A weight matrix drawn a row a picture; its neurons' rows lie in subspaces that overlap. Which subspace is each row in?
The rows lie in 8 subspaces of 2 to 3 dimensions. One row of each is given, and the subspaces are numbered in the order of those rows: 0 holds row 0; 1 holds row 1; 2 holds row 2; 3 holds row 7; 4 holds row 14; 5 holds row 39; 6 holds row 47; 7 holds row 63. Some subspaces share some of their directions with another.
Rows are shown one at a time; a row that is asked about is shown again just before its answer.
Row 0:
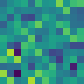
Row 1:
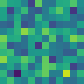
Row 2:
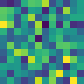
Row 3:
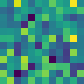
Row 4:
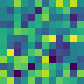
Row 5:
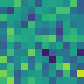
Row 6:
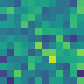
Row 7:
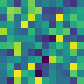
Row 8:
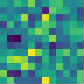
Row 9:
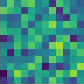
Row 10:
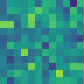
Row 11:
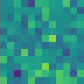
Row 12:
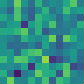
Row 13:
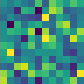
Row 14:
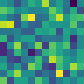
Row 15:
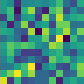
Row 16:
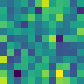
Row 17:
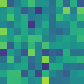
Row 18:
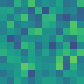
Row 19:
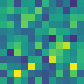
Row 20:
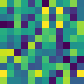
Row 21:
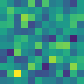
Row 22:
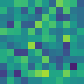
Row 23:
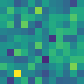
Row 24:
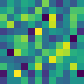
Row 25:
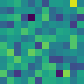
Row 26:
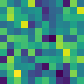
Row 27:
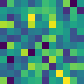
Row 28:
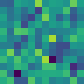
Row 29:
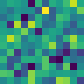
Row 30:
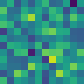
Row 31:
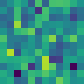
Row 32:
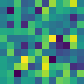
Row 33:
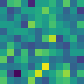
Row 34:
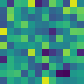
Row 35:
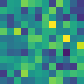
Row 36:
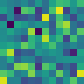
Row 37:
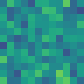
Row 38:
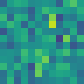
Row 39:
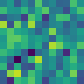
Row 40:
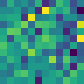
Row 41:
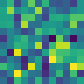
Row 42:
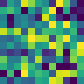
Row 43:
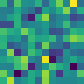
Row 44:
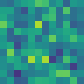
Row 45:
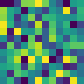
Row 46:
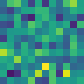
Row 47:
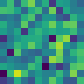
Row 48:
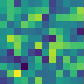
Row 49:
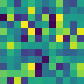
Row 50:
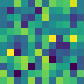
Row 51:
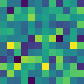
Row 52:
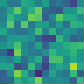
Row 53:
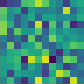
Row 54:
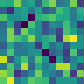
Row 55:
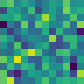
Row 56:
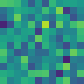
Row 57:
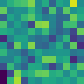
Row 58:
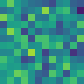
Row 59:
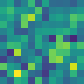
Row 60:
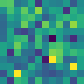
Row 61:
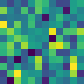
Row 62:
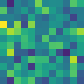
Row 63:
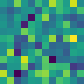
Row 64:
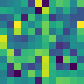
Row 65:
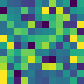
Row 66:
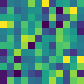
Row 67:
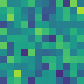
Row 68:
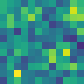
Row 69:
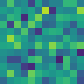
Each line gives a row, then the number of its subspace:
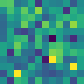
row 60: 2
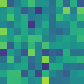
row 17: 4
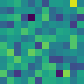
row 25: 4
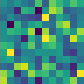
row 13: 3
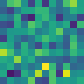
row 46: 4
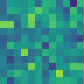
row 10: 1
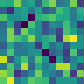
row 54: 7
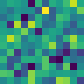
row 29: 5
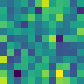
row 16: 4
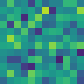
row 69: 5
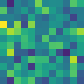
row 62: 5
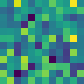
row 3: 7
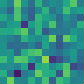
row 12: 3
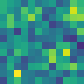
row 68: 6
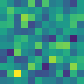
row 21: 4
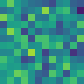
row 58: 7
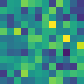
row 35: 6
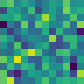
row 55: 5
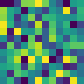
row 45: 2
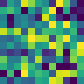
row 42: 6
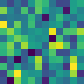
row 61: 5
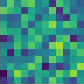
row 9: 6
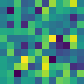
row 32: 0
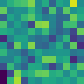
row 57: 6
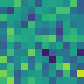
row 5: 7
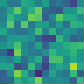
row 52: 3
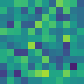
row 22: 6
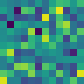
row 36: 3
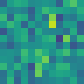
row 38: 3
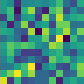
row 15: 3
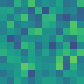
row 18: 5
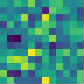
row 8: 5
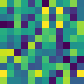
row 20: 2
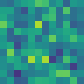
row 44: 2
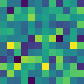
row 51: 0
